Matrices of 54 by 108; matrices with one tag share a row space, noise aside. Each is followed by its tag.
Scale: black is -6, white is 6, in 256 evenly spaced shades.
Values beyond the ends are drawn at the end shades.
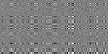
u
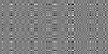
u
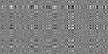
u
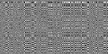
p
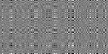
u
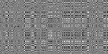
p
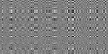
u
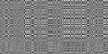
p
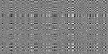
u
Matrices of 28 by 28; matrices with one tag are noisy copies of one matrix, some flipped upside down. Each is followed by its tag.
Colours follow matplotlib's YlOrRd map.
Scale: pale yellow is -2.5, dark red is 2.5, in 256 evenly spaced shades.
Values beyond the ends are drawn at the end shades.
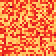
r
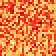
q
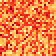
q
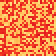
r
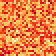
r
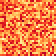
r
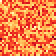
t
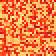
r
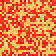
t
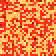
r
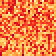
q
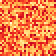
t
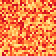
t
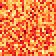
q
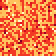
q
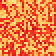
q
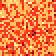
q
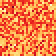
q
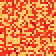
r
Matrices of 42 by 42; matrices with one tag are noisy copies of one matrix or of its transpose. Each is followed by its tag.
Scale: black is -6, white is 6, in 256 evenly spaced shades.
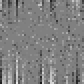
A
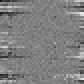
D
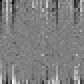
D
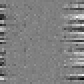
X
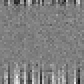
X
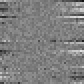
A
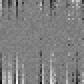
A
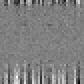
X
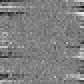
D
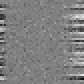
X
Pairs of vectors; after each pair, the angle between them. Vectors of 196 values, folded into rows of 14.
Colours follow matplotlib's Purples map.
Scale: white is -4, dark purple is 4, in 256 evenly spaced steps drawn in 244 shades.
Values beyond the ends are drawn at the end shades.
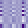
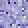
partly aligned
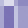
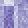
nearly parallel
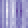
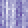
nearly parallel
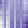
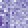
partly opposed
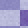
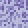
orthogonal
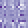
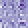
nearly opposite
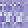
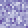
partly aligned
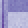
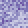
partly aligned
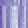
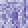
partly opposed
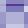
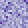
orthogonal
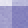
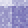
nearly parallel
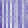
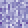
partly aligned
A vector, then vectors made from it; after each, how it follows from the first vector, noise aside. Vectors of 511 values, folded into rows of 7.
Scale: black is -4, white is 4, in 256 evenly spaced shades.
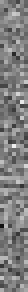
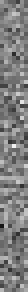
copied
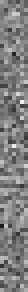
copied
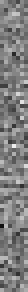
copied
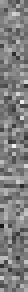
copied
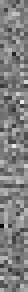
copied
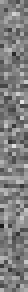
copied
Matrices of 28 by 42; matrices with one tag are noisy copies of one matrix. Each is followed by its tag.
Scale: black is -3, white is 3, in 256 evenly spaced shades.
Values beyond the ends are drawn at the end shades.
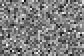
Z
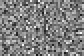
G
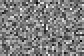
G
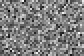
Z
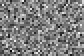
Z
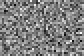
G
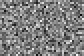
G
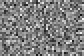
G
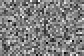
G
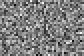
G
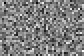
G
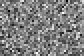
Z
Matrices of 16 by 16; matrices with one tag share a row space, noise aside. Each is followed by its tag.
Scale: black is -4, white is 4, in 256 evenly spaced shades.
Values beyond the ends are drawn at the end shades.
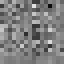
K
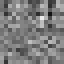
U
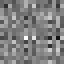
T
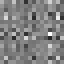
T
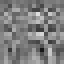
U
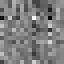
K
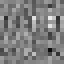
T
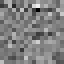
K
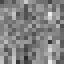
T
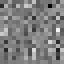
T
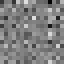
T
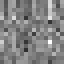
T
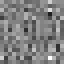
T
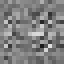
U
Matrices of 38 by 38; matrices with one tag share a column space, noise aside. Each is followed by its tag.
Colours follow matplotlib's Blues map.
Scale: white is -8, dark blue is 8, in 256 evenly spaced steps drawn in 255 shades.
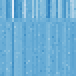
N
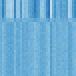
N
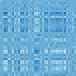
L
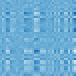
L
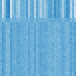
N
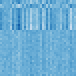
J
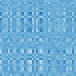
L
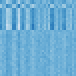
J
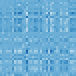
L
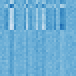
J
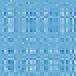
L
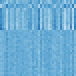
J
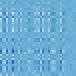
L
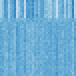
N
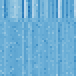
N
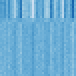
N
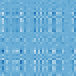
L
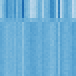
N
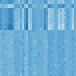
J
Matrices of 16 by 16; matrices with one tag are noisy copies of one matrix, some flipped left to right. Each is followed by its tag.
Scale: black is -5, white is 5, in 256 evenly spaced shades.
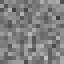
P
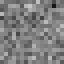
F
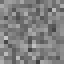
P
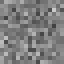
P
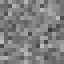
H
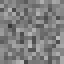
P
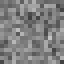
F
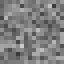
H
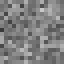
H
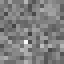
H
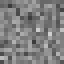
F
